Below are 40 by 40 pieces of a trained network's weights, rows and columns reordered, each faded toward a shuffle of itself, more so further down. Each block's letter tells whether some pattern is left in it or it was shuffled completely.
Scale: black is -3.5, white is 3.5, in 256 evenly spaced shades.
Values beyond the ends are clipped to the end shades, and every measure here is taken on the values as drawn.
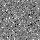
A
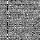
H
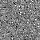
A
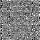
H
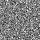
A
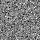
A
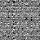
H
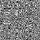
H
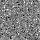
A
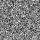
A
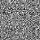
H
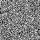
A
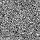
A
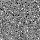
A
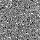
A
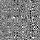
H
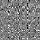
H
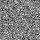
A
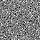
A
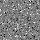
A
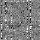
H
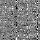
H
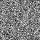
A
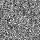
A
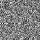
H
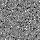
A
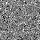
A
